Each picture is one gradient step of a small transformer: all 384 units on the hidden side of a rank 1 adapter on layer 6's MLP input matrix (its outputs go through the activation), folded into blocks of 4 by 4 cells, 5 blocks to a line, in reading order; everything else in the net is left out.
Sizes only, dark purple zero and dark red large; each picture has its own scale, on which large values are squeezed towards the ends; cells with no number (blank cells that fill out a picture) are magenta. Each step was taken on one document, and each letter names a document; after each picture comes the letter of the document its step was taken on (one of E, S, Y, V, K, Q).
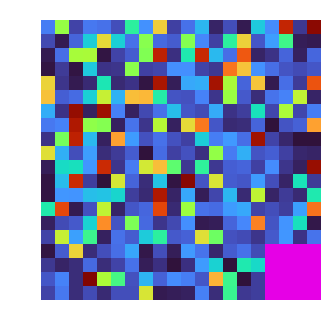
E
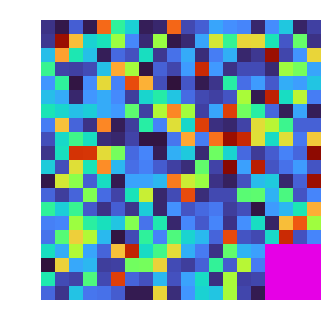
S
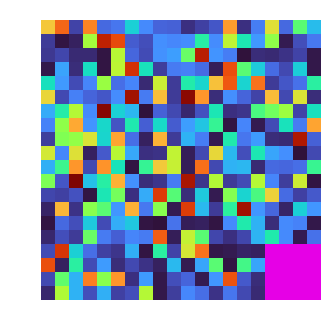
E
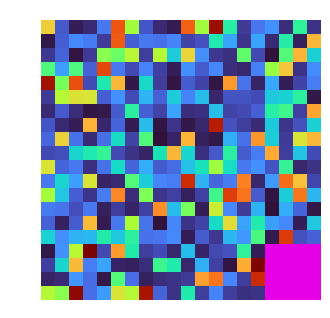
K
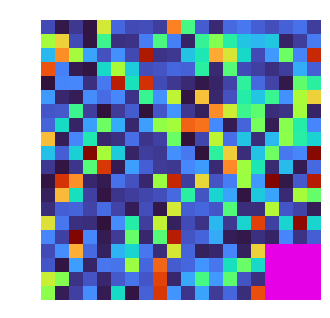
S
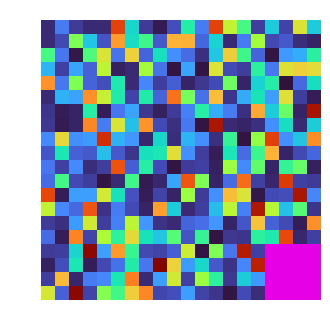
K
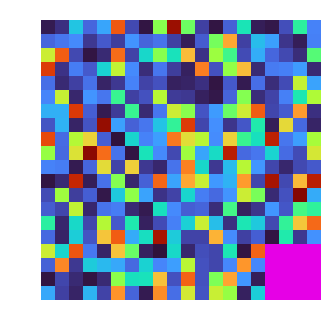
S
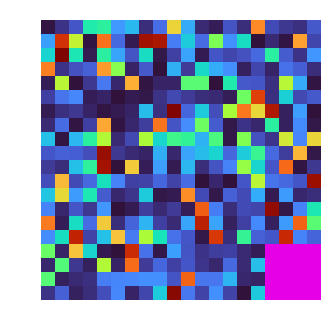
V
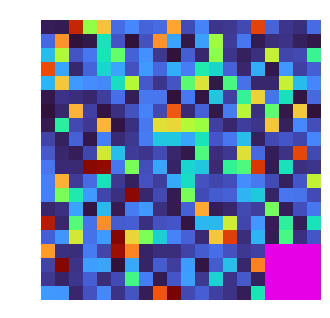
V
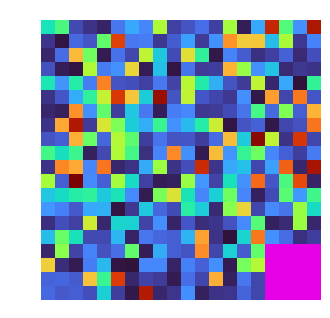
E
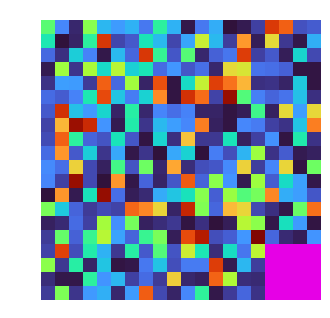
E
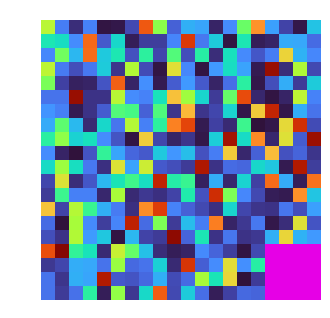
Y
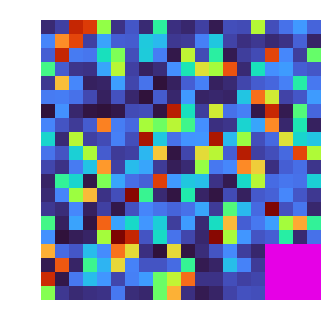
V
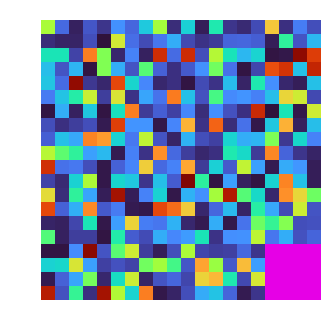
K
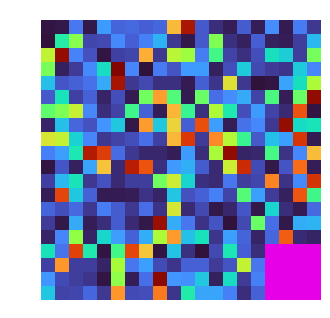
S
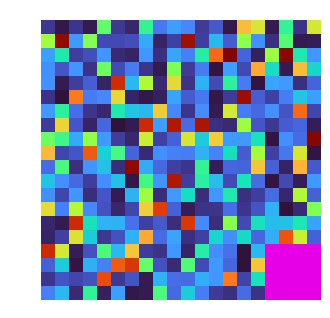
Y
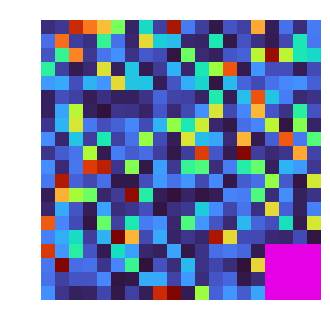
V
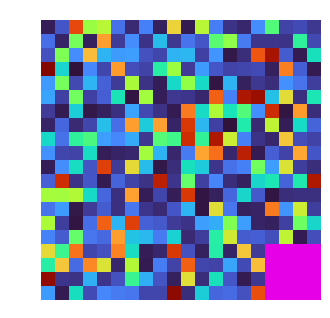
V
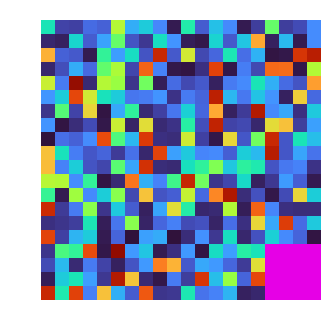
K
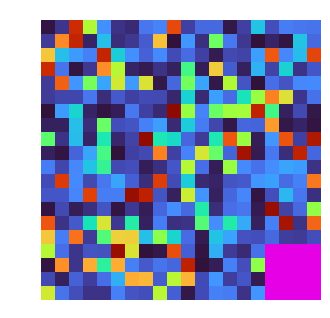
V
